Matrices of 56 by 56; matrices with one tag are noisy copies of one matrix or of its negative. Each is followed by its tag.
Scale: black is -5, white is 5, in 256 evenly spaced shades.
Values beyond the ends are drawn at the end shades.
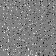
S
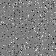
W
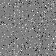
W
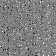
S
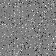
W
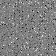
W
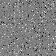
W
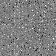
W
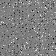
W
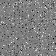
W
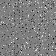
W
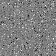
W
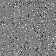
W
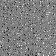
S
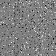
W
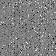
W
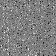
S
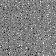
S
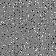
W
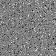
W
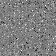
W
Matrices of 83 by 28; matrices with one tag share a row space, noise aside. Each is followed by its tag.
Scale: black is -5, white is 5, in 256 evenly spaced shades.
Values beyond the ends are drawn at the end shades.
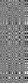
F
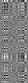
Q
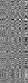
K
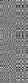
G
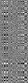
Q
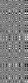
F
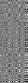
F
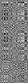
Q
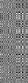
G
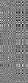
G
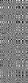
G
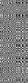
G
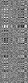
Q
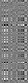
Q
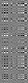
Q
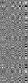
K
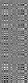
Q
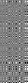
F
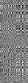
G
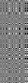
F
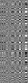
K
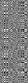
Q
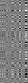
K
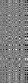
F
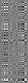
Q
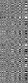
K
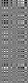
Q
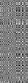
G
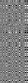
F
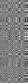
F
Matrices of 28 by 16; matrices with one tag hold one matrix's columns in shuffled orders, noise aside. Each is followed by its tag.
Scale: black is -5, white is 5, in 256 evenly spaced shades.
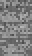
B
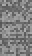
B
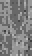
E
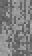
E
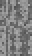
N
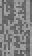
E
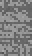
B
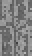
N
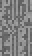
N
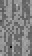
N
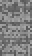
B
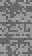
B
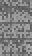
B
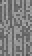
N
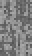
E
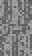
E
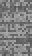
B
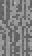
N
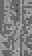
E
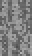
E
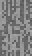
E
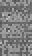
B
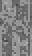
N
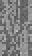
E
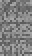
B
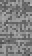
B
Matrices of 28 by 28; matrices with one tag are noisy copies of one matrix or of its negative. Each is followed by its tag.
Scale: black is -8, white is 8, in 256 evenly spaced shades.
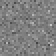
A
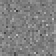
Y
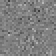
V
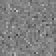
Y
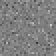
A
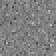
A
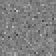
Y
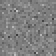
Y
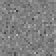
Y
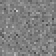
Y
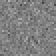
V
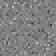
A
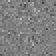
V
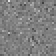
V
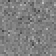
V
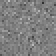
V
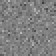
V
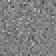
V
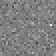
A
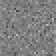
Y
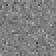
A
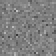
Y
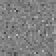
Y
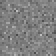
Y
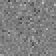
V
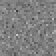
Y
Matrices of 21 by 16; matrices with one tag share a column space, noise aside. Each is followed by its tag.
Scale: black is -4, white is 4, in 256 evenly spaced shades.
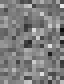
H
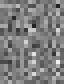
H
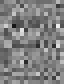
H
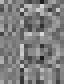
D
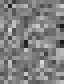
H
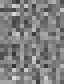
D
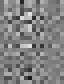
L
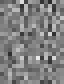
D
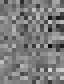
L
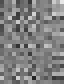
L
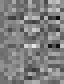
L
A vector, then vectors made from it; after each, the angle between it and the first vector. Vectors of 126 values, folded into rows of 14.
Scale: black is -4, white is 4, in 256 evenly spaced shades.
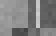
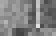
nearly parallel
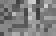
partly opposed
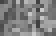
partly opposed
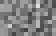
partly aligned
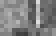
nearly parallel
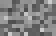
orthogonal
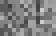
partly opposed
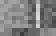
nearly parallel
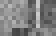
nearly parallel
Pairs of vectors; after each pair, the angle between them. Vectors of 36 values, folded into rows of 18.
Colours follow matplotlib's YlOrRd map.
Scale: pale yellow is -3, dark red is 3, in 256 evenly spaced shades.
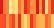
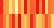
nearly parallel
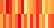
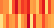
partly opposed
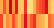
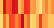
orthogonal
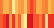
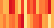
orthogonal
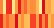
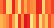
nearly opposite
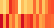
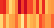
nearly opposite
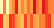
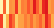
nearly parallel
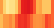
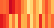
partly opposed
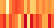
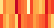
orthogonal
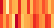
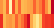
orthogonal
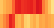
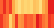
nearly opposite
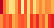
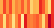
orthogonal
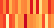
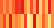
partly aligned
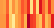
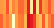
nearly parallel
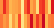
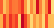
nearly opposite
